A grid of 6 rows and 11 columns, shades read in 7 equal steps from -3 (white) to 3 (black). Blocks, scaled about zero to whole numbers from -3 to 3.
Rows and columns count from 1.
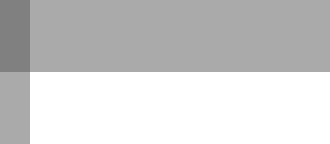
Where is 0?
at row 1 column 1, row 2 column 1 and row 3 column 1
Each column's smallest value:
-1 -3 -3 -3 -3 -3 -3 -3 -3 -3 -3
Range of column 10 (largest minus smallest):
2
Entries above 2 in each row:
0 0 0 0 0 0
